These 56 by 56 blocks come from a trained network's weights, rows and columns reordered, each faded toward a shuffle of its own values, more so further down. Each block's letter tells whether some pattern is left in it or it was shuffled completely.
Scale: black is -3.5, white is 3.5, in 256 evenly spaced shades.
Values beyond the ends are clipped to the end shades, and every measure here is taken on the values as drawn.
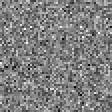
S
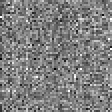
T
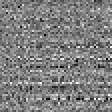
T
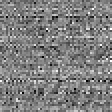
T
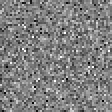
S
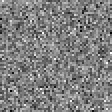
S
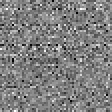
T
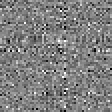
T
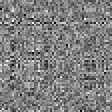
T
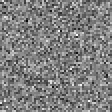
S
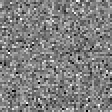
S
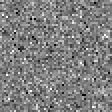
S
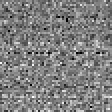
T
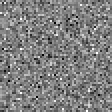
S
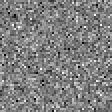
S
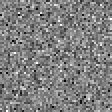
S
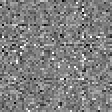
T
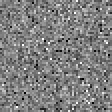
S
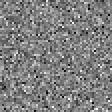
S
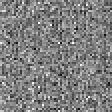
T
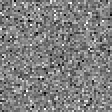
S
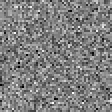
S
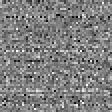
T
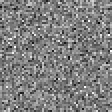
S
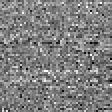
T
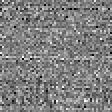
T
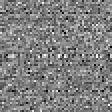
T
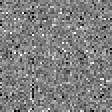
T
